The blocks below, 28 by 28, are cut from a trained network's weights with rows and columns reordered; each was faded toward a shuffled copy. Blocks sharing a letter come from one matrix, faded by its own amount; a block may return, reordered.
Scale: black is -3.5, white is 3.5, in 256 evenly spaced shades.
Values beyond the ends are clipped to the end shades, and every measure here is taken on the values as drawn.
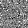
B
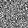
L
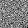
L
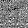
B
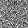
L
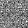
B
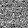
B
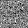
B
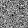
L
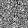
L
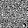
B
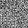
L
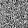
L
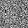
L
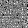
B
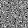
L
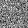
L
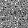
B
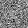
L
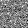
B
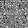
B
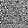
B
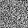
L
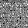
B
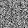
L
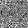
B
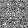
B
